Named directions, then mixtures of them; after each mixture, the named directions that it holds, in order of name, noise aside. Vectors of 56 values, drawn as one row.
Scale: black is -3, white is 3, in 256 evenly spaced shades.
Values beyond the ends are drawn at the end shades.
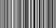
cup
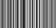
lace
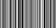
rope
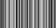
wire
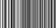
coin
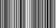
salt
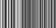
coin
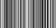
salt, wire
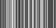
cup, rope, wire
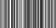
coin, lace, rope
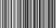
coin, cup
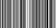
lace, salt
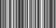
rope, salt, wire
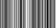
salt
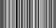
cup, wire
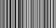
coin, rope, wire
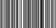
rope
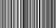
coin, cup, lace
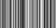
lace, rope, salt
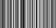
lace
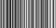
coin, cup, wire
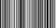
salt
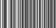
coin, cup, rope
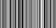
rope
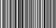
rope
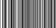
coin, rope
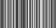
lace, wire
